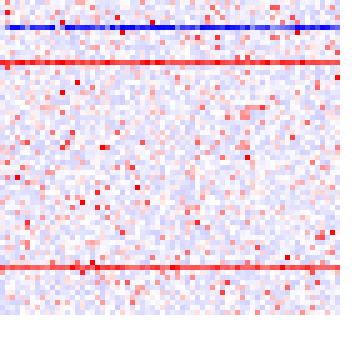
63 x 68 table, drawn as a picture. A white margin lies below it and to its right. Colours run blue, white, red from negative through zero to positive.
Average level on the scale: 50%. Odd lines: rows 6, 13 and 54. Histogram: skewed, a long tail of high values.
